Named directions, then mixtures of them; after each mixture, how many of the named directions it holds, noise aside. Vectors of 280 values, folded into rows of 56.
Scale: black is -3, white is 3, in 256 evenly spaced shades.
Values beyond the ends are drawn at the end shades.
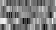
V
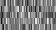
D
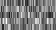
two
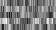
two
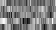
one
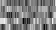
one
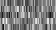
two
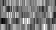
one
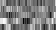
one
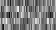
two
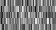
one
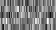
two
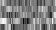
one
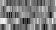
one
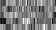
two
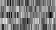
two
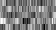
two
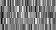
one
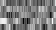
one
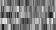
two
